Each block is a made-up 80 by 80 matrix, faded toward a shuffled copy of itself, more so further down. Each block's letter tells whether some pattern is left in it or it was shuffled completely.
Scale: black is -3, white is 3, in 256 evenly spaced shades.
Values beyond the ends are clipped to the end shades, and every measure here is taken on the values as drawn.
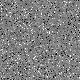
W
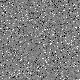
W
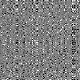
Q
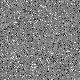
W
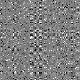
Q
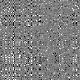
Q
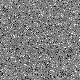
W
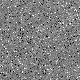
W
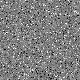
W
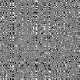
Q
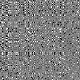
Q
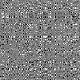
Q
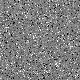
W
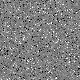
W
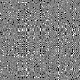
Q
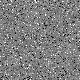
W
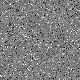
W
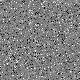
W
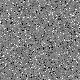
W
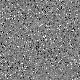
W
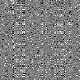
Q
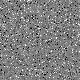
W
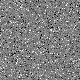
W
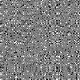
Q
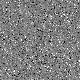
W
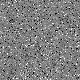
W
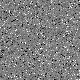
W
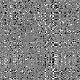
Q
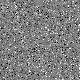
W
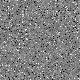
W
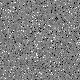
W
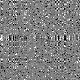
Q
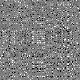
Q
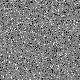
W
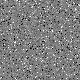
W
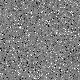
W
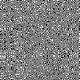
Q
